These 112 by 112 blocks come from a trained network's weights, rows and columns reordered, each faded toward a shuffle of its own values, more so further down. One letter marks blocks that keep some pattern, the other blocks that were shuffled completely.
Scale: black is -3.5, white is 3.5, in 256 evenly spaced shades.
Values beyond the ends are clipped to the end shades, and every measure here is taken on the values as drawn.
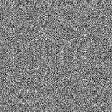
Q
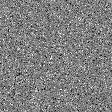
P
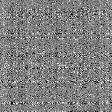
Q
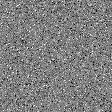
P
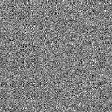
Q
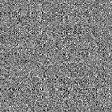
Q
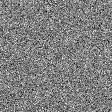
P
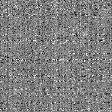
Q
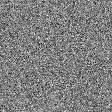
P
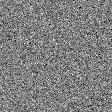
P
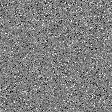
P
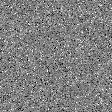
P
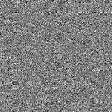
Q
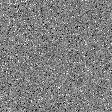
P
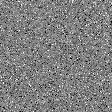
P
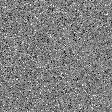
P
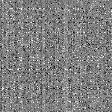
Q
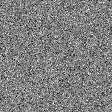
P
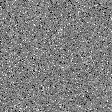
P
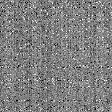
Q
